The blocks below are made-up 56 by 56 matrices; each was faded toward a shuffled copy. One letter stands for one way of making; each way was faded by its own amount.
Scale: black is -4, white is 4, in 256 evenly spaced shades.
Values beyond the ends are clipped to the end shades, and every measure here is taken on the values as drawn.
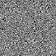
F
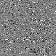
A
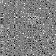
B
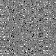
A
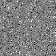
A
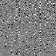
B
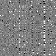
B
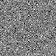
F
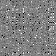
B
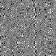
B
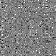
A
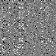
B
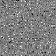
A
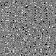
A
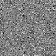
F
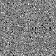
F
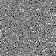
F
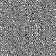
A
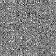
F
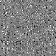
A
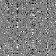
B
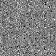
F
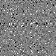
A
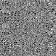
F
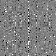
B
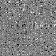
A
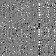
B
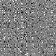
B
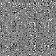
B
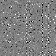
B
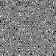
A
